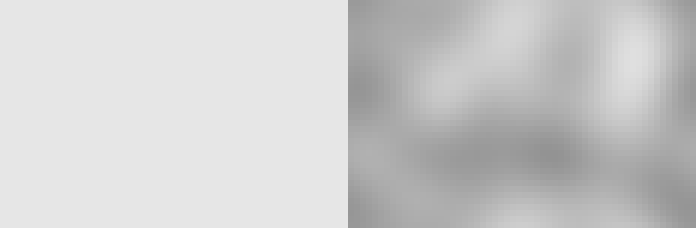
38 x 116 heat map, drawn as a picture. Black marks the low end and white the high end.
The table splits into one row of 2 panels. Panel 1,1: very high, flat. Panel 1,2: high, smooth.
